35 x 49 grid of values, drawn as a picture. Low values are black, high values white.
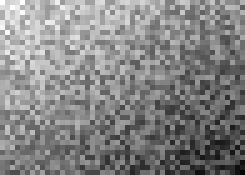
Ninth with the highest average: top left. Odd rows or columns: none. Slope: up to the top left. Grain: fine. Average level on the scale: 50%.
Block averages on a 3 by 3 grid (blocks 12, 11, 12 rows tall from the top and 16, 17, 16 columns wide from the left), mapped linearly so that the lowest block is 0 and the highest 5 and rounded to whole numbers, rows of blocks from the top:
5 4 3
4 3 1
2 1 0
